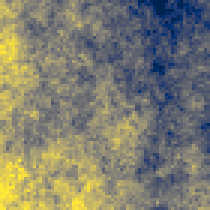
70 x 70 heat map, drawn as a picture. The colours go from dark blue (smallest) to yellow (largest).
Slope: up to the bottom left. Grain: blotchy. Odd rows or columns: none. Ninth with the highest average: bottom left. Ninth with the lowest average: top right.
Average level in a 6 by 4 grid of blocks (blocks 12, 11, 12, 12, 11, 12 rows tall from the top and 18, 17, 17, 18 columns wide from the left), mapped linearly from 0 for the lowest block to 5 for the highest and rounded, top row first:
3 3 1 0 | 4 2 1 1 | 4 3 2 1 | 3 3 3 1 | 4 4 3 2 | 5 5 3 2
